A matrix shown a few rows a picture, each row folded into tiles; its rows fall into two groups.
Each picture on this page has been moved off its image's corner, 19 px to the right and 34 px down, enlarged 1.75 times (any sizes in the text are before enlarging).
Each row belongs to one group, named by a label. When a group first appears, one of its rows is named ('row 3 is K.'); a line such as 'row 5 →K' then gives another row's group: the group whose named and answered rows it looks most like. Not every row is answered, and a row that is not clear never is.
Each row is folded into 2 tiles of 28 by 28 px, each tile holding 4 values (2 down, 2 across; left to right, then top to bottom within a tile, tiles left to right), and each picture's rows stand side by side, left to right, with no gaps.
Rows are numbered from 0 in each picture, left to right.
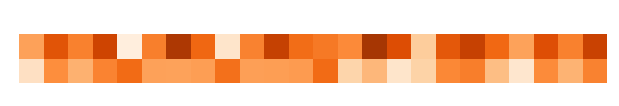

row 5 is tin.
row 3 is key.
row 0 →tin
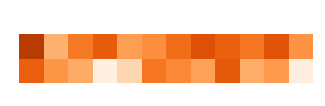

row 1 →tin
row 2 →key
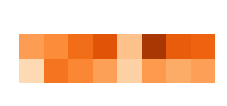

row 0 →tin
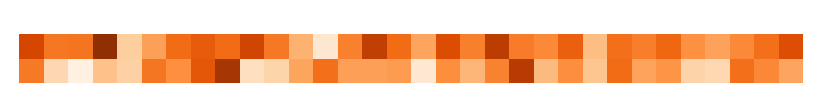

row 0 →key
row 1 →tin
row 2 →key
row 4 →tin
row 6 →key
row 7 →tin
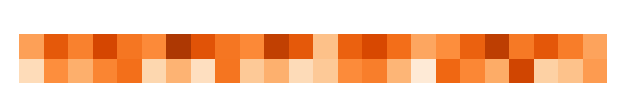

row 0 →tin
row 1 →key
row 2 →key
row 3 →tin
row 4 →tin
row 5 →key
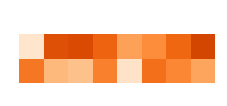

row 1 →tin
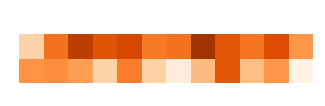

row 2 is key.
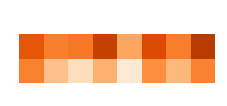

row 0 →key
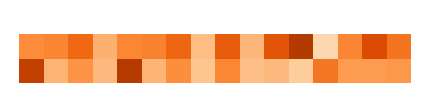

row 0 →key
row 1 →key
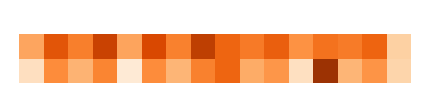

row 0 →tin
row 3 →key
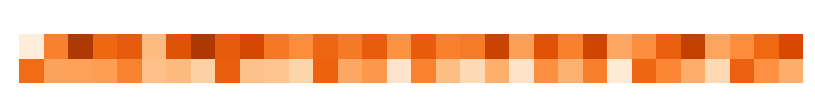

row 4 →key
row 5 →tin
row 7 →tin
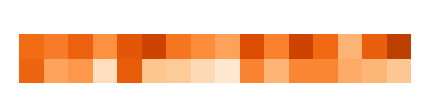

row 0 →key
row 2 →tin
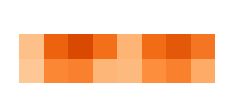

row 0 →tin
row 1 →tin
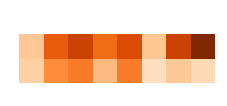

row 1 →key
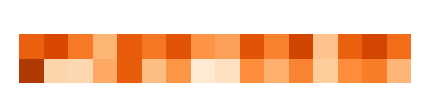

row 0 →key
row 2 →tin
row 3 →tin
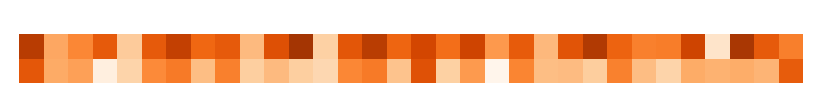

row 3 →tin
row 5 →key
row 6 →key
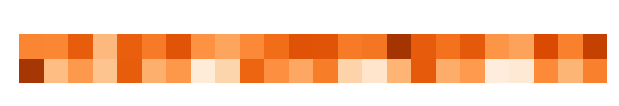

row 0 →key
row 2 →tin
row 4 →key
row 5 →tin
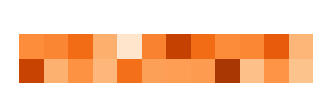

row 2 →key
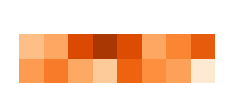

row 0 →tin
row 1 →key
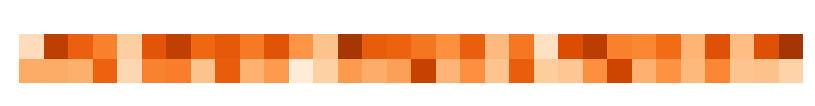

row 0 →tin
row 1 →tin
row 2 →key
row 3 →tin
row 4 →key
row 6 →key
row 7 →key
